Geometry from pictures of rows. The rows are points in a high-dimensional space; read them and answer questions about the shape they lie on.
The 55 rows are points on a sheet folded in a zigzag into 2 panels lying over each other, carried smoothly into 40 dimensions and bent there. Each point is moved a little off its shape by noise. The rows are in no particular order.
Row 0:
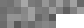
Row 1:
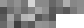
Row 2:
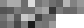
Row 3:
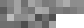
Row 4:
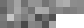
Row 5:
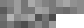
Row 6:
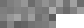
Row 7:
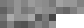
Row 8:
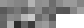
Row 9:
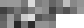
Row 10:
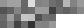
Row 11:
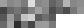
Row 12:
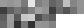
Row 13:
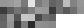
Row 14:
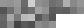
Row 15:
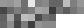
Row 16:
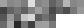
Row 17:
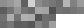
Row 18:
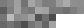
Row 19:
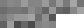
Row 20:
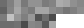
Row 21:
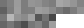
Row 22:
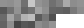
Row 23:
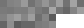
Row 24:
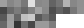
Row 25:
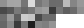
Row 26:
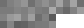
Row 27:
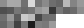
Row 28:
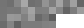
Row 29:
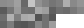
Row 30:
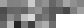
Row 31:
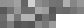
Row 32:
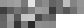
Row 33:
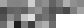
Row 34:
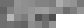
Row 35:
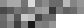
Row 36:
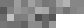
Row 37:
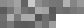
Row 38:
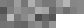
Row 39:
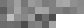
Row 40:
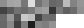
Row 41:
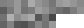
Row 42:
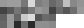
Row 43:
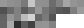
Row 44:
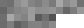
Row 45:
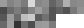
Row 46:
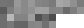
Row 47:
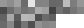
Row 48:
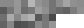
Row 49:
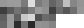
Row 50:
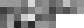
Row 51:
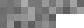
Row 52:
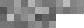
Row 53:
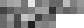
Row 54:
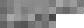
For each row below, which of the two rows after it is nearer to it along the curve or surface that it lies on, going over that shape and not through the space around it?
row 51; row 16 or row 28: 28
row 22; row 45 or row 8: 8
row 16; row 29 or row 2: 2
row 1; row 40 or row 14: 40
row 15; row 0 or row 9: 9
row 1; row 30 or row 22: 30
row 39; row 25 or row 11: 25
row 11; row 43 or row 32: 32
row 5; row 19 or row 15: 19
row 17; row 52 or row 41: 41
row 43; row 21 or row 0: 21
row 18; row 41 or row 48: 41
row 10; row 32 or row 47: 32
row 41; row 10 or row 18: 18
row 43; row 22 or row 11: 22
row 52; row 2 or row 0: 0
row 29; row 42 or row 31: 31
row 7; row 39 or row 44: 39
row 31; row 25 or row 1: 25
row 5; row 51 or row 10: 10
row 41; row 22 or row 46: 22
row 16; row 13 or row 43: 13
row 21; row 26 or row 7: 7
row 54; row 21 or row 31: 21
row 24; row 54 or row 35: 35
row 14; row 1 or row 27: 27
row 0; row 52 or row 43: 52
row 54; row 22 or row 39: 39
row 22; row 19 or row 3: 3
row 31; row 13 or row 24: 13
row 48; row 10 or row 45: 10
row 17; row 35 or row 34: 35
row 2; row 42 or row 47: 42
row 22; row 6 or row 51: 6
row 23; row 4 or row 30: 4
